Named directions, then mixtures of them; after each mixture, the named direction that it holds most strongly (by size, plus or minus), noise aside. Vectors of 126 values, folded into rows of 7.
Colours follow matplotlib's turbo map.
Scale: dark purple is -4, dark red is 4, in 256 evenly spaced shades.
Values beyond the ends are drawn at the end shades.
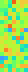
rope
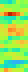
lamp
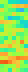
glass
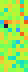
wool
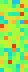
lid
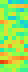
glass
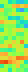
glass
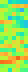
glass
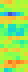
lamp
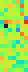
wool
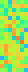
rope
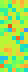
rope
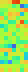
lid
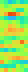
lamp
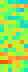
glass
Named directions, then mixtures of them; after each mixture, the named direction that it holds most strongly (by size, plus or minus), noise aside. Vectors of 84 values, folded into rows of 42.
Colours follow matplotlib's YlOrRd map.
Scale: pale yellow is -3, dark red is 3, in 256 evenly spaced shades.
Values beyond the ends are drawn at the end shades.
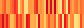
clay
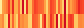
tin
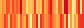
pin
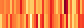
pin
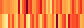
clay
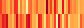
clay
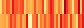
pin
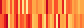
tin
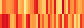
clay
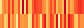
tin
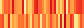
tin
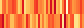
clay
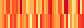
pin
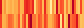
pin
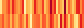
tin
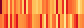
tin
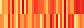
tin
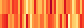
pin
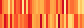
tin
